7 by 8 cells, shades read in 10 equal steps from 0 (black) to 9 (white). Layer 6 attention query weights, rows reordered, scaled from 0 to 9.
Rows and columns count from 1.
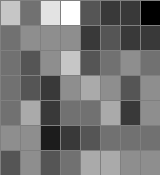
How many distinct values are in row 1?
7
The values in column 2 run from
3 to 6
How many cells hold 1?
1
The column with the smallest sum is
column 7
